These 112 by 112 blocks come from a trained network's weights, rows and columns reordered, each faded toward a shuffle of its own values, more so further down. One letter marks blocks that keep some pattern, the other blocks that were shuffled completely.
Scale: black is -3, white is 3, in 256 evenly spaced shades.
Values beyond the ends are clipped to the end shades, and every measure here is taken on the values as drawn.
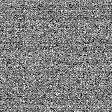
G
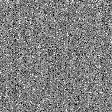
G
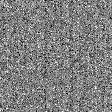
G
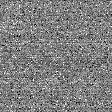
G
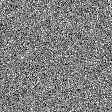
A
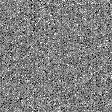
G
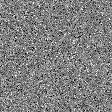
A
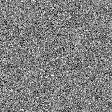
G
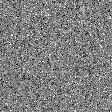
A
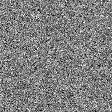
G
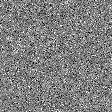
A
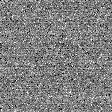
G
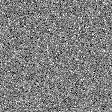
A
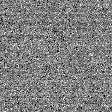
G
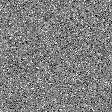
A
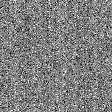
G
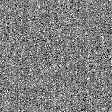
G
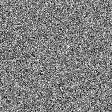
A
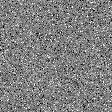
A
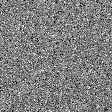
A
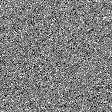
A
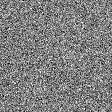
A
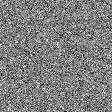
A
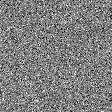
A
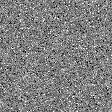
A
